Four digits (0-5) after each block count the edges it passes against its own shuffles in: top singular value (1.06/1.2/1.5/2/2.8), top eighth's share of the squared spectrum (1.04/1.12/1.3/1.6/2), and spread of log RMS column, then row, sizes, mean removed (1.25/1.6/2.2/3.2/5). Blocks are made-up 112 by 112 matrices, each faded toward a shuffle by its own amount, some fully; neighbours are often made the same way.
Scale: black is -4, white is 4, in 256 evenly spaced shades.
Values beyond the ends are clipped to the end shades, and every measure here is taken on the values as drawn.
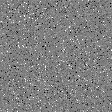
0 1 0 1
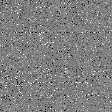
2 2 2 2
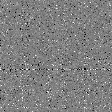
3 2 1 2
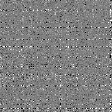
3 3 3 3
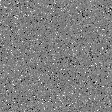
0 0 0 0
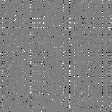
5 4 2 2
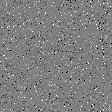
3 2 0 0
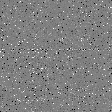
3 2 1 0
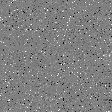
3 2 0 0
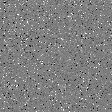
3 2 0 0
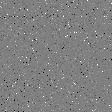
2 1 0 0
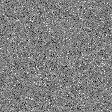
2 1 0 1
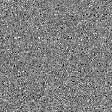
3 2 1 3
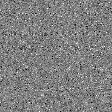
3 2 0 2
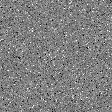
0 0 0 0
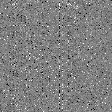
4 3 2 0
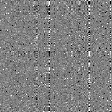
5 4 3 2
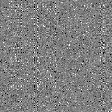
4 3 3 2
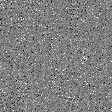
3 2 1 0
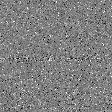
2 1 0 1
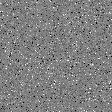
0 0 0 0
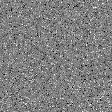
3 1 0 0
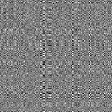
5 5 4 4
